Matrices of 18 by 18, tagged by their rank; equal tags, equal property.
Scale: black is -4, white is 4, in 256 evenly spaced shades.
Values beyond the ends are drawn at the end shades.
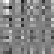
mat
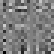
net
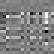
mat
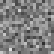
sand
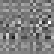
net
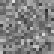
sand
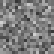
sand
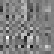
net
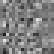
net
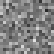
sand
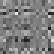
net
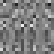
net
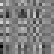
mat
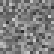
sand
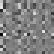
net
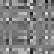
mat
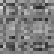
net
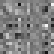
net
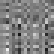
mat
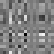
mat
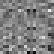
net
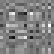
mat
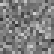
sand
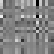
mat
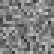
sand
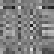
mat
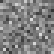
sand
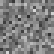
sand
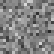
sand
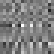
mat
